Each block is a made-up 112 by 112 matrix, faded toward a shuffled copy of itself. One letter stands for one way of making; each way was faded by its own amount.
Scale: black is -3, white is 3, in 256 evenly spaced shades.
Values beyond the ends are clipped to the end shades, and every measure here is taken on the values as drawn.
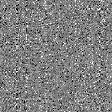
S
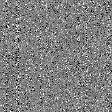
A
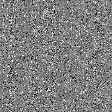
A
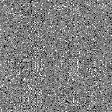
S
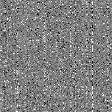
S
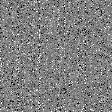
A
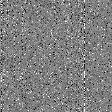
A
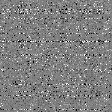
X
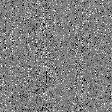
A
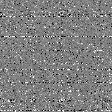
X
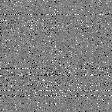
X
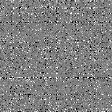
X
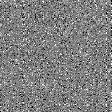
S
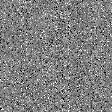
A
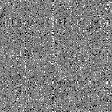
S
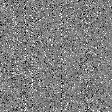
A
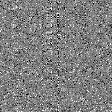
S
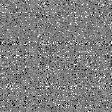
X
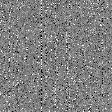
A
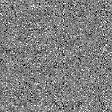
S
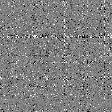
X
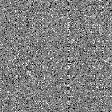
S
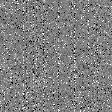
A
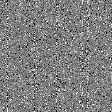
A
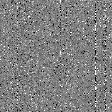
A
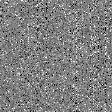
A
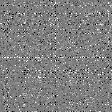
X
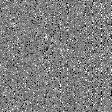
A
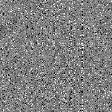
S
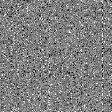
S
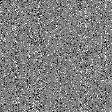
A
